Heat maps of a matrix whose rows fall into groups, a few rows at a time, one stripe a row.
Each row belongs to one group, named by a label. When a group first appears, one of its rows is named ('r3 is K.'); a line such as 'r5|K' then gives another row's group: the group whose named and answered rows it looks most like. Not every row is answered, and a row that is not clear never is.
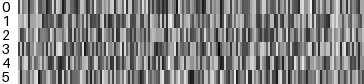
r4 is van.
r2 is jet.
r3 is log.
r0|log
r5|jet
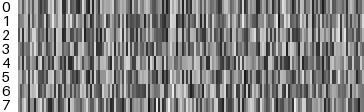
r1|log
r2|log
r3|log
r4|van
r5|log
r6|jet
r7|van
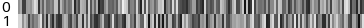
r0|jet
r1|van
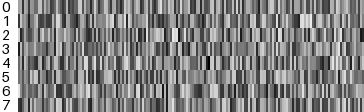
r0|van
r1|log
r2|jet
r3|log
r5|log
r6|van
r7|log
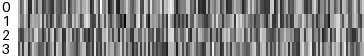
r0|van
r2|log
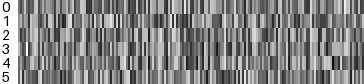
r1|log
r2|jet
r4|jet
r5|van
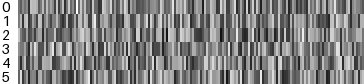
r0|jet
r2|van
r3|log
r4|jet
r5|van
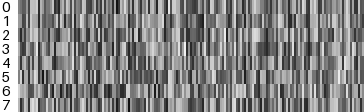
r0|jet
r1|jet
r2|jet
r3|jet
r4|jet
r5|log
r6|van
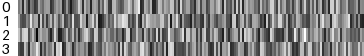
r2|van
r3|log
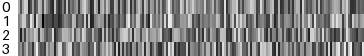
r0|van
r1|van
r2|jet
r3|log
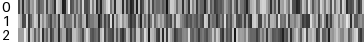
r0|log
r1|jet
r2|van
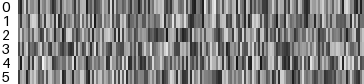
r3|van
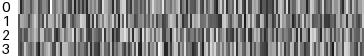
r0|jet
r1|log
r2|jet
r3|jet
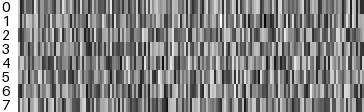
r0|jet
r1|jet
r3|jet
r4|van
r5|van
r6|jet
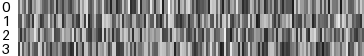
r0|van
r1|log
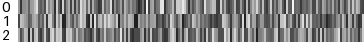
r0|jet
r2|log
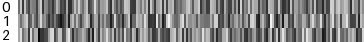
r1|van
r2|log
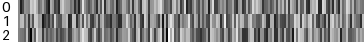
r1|van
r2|van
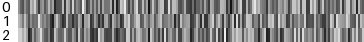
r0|jet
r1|van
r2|van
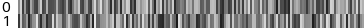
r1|log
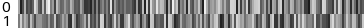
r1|van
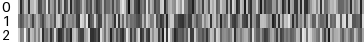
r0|jet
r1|log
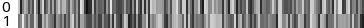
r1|jet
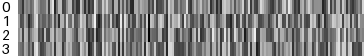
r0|log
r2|log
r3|log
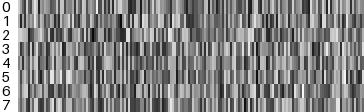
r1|jet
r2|van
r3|log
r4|log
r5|log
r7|log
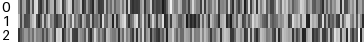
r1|jet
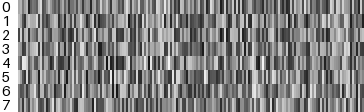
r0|van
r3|jet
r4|van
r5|jet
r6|jet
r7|log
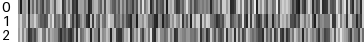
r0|log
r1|log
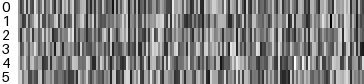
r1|jet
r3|jet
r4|van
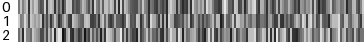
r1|van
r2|log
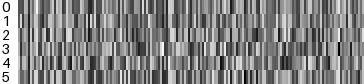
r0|log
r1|log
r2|log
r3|jet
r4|van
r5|log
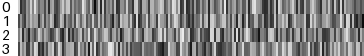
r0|jet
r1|jet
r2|van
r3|log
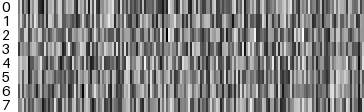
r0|log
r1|log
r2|van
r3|log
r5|van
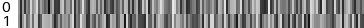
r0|jet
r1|jet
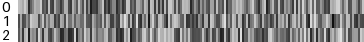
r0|van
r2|van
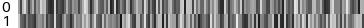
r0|van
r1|van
